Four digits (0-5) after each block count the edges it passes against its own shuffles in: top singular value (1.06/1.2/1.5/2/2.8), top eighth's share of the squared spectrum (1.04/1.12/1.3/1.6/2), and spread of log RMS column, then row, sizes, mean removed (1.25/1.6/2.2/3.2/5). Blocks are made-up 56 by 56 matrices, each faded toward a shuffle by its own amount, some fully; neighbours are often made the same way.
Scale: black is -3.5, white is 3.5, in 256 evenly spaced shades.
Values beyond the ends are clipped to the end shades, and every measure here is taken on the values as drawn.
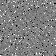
0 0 0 0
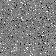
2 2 0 0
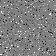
0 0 0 0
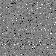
2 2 0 1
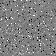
0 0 0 0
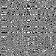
4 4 2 2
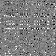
4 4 1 2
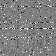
3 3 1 2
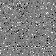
3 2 0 1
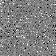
3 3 1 1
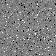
2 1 0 0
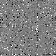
3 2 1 1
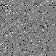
3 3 1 1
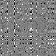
4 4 3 2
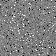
1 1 0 0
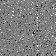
2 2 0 0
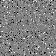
2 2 0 1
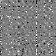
4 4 2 2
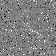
0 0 0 0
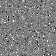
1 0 0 0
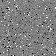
0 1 0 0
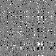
4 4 2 2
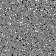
2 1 0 0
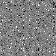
3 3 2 1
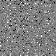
3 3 1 0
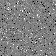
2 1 0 0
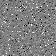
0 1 0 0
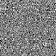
3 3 1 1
